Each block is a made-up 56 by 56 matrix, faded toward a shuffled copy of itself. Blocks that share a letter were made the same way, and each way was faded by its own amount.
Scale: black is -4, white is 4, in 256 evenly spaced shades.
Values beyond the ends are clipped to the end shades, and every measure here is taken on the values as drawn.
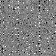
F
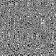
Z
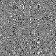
Z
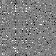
F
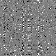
F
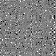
F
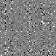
F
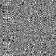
Z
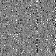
Z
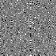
Z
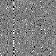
Z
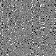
F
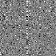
Z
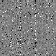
F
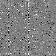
F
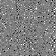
F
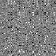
Z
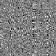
Z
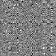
Z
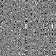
Z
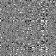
Z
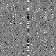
F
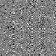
Z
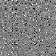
F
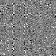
Z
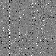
F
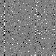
F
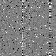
F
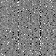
F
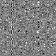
Z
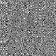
Z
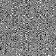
Z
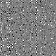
F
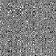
Z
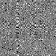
Z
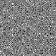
Z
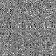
Z
